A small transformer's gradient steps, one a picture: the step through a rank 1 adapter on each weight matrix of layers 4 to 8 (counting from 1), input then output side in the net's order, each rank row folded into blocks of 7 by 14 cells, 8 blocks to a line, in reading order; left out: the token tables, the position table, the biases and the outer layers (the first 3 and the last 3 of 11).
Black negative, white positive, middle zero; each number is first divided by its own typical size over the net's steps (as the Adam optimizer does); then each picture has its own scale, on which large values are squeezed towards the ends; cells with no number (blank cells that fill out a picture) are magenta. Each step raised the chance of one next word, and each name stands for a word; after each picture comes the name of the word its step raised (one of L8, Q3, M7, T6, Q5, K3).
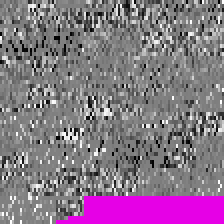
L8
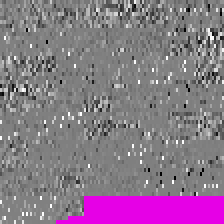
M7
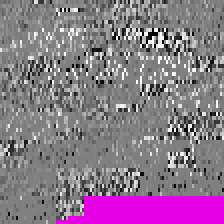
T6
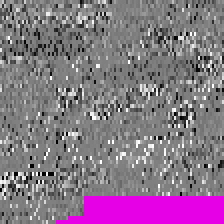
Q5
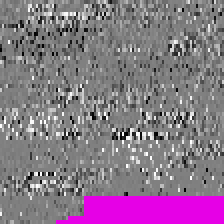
Q5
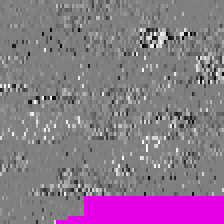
Q5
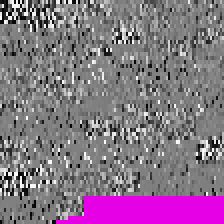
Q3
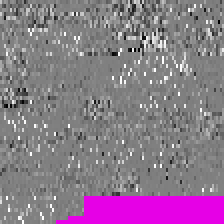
M7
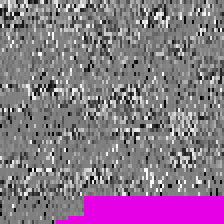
Q3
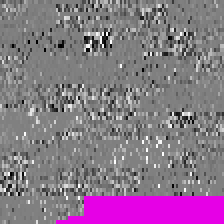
Q5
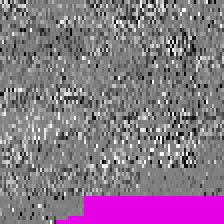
Q5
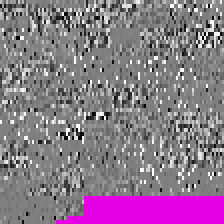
T6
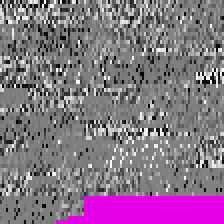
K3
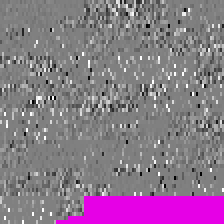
M7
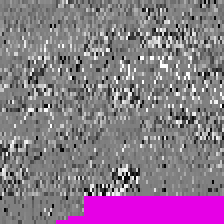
T6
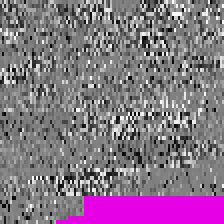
Q3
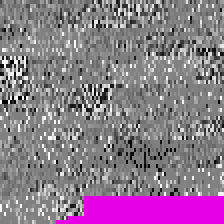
L8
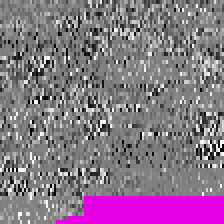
L8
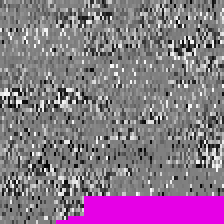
T6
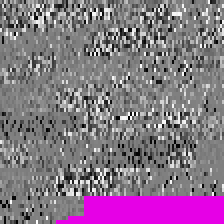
Q3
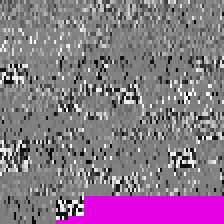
Q3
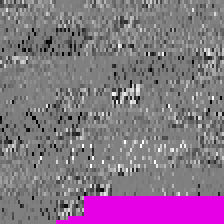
K3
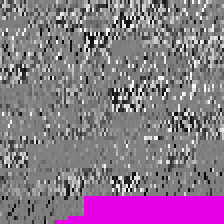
T6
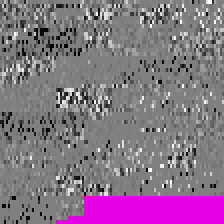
K3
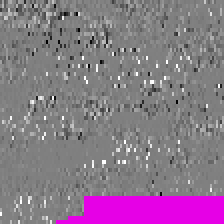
M7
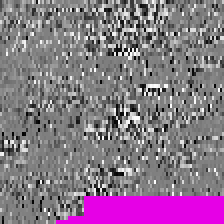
Q3
